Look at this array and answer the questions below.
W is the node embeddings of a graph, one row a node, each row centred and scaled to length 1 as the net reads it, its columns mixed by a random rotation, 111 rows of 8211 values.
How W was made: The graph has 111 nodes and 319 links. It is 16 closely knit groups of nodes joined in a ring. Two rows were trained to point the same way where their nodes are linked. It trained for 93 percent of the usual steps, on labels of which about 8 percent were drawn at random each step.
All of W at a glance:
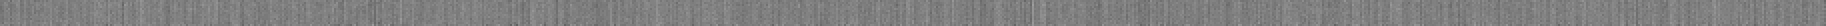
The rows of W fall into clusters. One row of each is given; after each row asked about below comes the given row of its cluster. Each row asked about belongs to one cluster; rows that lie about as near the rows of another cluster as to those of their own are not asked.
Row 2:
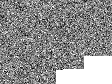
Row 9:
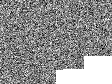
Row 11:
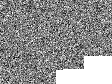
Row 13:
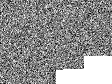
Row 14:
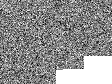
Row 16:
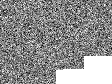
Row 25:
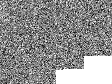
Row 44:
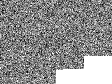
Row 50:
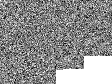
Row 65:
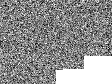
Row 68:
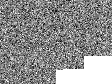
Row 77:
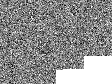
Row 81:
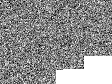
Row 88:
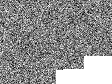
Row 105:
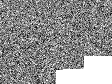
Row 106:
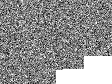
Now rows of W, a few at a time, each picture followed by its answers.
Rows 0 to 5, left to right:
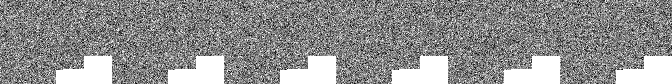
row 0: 81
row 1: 77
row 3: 65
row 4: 44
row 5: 65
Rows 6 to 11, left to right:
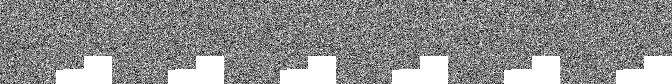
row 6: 105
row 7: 50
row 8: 65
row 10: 88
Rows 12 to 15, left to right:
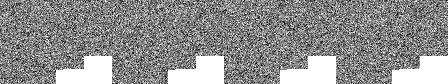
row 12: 16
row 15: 9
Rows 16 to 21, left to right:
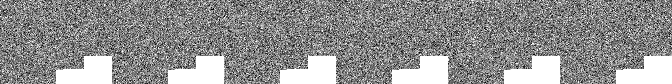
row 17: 106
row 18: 81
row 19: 13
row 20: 77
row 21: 16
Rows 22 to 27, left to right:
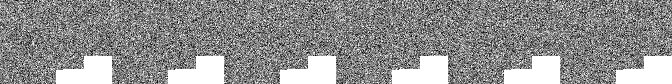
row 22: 88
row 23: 25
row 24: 13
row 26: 13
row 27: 9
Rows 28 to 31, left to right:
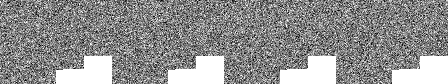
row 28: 81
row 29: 16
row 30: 13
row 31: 88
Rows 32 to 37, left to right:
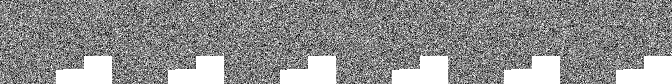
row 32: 25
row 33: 68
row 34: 13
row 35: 11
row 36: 9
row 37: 68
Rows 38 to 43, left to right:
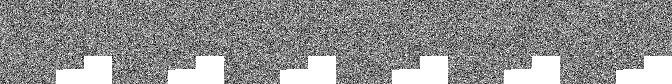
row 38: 68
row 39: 14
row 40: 77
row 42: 44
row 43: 2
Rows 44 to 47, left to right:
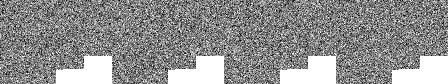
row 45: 2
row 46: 68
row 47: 106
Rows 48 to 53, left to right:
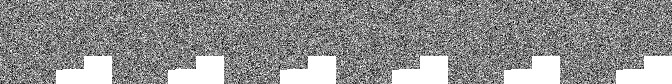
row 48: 77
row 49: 16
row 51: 81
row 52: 25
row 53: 81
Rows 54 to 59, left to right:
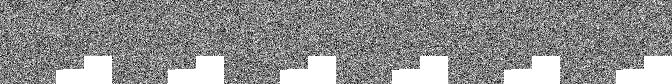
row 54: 81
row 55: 44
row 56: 16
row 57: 65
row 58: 9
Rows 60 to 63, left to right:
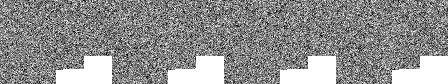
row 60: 50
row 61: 105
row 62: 68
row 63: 105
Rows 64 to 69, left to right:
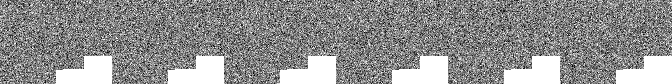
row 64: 25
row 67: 88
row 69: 77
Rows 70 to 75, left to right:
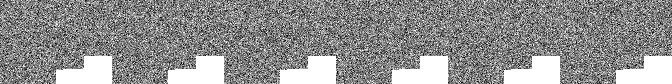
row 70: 13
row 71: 11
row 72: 9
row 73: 14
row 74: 105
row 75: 50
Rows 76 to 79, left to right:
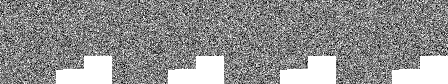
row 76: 81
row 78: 50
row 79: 25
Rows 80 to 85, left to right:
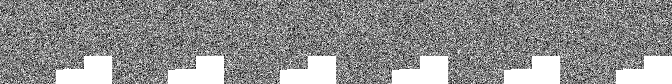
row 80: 16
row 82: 14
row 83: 2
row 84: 106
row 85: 65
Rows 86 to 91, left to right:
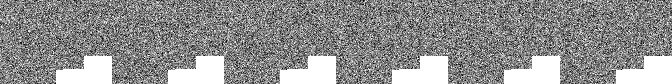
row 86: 88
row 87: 16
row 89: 68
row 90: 77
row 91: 77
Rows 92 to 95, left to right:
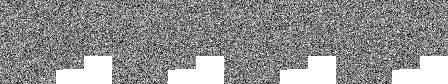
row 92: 81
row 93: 65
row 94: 65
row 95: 9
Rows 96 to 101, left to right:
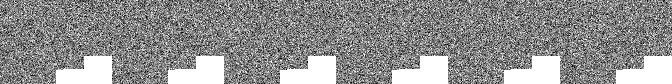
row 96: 16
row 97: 14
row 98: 50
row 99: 50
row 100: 106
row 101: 77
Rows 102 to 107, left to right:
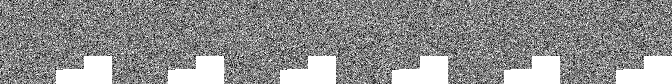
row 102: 14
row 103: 14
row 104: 11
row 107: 14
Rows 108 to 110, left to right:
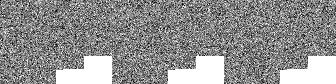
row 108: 68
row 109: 65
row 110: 105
